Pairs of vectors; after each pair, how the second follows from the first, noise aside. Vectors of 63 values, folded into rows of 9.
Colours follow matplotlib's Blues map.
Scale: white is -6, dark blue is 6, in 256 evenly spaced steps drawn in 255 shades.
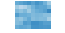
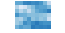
scaled up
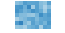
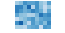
scaled up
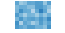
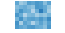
copied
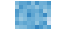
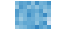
copied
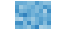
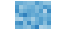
copied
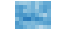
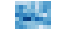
scaled up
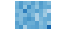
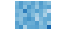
copied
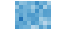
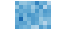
copied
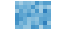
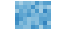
copied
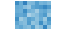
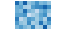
scaled up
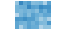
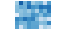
scaled up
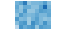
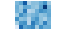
scaled up
